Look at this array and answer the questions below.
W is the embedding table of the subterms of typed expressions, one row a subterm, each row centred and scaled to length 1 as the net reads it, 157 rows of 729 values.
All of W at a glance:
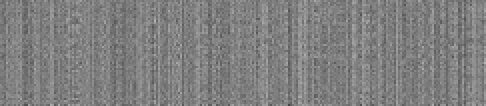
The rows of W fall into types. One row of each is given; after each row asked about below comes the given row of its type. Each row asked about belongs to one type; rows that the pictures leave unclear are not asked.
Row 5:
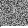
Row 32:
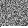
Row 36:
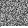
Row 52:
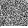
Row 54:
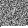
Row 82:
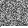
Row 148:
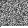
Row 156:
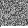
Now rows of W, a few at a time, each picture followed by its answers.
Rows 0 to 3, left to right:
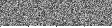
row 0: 148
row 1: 54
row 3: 36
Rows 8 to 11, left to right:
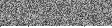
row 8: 82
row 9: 156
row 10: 52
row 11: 5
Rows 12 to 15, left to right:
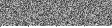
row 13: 156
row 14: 54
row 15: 156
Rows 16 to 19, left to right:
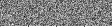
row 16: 156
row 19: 54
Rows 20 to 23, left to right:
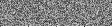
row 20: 156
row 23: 32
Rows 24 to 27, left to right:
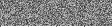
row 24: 156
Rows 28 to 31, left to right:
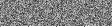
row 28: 82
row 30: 32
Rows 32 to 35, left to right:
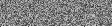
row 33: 32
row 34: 36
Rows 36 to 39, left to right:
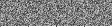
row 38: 52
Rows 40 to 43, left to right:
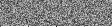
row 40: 5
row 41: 82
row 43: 36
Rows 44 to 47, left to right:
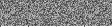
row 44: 156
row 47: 156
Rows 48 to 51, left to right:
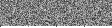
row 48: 5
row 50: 5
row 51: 54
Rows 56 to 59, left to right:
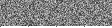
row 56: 32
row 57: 82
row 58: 148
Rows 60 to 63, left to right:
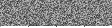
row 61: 82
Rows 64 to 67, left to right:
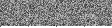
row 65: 52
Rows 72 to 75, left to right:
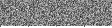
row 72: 52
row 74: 36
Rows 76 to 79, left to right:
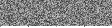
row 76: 5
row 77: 82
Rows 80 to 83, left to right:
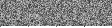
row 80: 82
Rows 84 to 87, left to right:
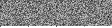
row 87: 5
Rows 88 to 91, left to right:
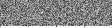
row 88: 52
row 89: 156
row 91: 54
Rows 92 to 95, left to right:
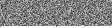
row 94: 54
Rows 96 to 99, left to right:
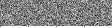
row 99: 82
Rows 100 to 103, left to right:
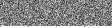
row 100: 148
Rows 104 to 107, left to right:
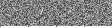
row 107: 148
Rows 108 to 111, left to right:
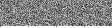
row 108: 5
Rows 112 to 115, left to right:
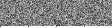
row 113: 156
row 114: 82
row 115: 5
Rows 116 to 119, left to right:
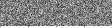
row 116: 36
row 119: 5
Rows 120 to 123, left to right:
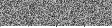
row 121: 52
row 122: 54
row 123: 5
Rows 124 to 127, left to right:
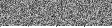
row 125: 52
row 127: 54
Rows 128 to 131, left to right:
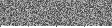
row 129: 36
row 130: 52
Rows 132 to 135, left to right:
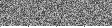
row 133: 54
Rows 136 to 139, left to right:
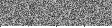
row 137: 52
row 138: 54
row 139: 5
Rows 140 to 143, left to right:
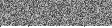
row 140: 156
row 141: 54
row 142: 52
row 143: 5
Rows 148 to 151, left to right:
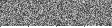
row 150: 82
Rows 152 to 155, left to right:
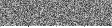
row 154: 36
